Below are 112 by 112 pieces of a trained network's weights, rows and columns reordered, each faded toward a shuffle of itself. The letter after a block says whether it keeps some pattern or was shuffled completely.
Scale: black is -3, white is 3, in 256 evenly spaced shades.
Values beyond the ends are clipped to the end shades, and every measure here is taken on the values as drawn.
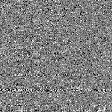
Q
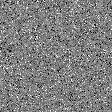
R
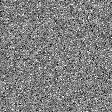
R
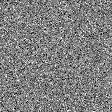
R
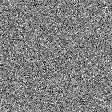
R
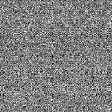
Q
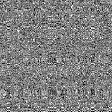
Q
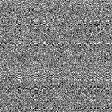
Q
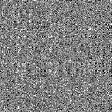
Q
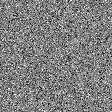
R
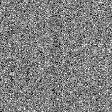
Q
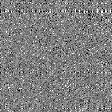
Q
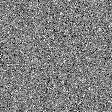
R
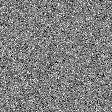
R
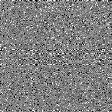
Q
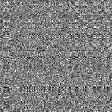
Q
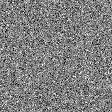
R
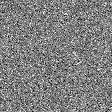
R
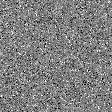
R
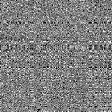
Q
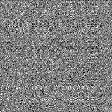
Q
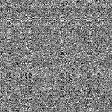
Q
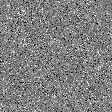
R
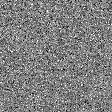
R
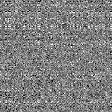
Q
